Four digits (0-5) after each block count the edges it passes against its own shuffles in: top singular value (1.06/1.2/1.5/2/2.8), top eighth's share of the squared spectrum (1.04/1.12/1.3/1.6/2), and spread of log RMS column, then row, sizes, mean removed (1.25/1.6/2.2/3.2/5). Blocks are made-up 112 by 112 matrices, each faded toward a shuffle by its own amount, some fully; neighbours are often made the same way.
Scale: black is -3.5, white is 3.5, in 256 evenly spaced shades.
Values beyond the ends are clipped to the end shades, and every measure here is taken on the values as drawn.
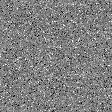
0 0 0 0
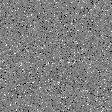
0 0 0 0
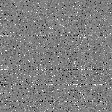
4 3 1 2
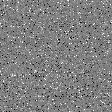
3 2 0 1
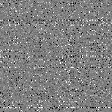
4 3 1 2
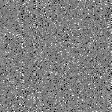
4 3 2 1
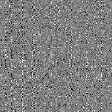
4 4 3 2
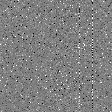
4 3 1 0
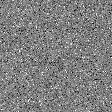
0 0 0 0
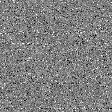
1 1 0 2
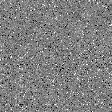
3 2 0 1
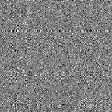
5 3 2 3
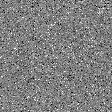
2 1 0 0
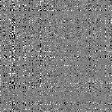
2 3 4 4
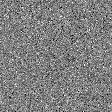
0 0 0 0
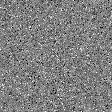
0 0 0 0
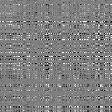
5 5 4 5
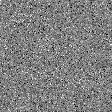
2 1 0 0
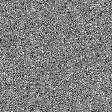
3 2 0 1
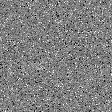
1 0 0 0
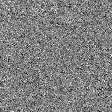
3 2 0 0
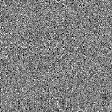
4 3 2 2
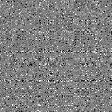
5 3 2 3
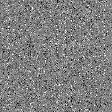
2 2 2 0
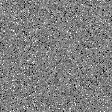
2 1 2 0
